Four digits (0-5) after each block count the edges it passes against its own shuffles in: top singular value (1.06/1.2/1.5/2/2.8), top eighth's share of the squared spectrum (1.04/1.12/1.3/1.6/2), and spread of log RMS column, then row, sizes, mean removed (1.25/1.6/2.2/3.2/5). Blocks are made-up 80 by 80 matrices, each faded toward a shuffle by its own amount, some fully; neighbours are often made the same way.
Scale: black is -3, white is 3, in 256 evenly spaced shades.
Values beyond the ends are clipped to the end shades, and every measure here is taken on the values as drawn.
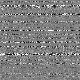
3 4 0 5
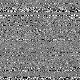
2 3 0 4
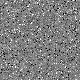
0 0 0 0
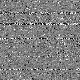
2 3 0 3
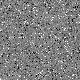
0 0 0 0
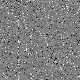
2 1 1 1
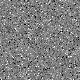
2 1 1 0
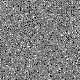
3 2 1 0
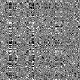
4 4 3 2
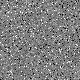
0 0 0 0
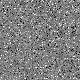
1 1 0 0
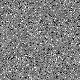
3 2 0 0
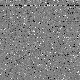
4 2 0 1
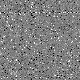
3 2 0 1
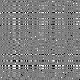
5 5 3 4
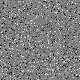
1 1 0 0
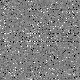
3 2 0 1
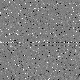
3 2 0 1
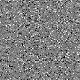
3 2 1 1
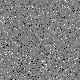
0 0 0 0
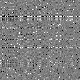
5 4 2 2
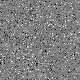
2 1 0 0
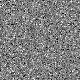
3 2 0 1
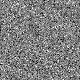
2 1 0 0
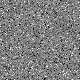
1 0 0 0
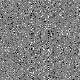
3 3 2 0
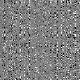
4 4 3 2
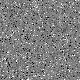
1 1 0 0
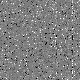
2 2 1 0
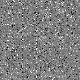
3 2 2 0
